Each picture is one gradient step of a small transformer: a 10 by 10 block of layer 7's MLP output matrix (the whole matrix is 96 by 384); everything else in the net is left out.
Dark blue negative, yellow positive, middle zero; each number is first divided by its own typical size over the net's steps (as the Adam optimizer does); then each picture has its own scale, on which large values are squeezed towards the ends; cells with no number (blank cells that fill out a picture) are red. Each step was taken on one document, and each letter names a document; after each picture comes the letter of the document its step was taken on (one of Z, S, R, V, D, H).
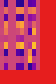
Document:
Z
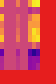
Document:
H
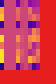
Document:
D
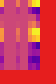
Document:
H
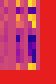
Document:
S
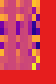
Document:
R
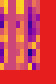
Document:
R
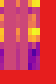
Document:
H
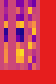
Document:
Z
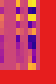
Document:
S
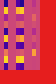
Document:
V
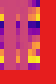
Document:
D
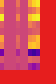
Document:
H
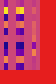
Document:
V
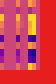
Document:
S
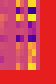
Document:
S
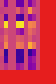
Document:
Z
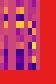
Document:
Z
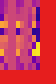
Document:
R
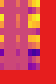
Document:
H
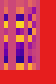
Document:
Z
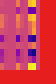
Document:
S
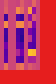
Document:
Z
